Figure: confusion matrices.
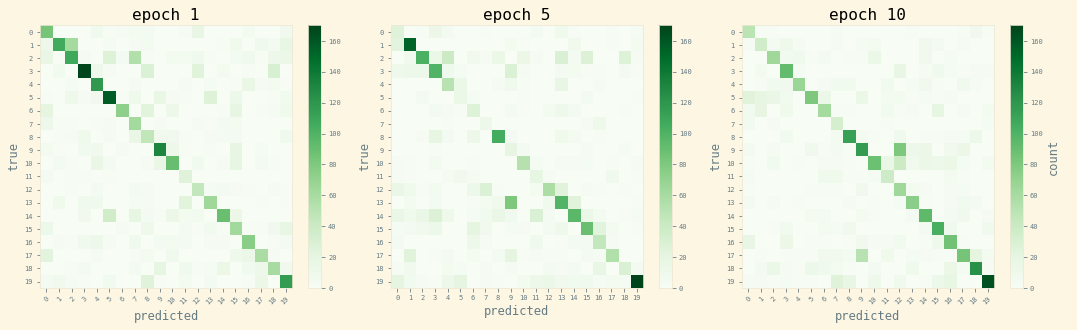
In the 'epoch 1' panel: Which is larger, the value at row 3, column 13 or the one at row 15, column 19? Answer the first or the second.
the second
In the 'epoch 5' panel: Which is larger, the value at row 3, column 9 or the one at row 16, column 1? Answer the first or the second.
the first
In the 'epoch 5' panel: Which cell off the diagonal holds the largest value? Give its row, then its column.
13, 9
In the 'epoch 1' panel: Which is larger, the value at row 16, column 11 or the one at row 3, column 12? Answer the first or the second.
the second
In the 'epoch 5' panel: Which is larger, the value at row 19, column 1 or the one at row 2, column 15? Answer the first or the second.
the second
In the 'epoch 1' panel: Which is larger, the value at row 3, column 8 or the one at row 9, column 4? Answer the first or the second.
the first
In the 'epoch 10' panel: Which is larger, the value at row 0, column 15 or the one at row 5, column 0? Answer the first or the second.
the second
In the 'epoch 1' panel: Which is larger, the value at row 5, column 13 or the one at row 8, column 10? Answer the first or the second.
the first
